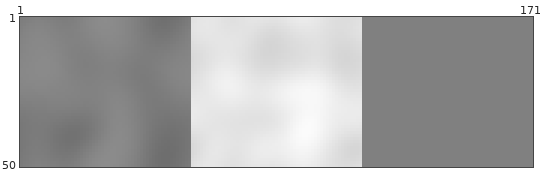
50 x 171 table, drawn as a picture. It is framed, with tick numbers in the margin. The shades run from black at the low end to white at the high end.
The table splits into one row of 3 panels. Panel 1,1: middling, smooth, faint in contrast. Panel 1,2: very high, smooth, faint in contrast. Panel 1,3: middling, flat.
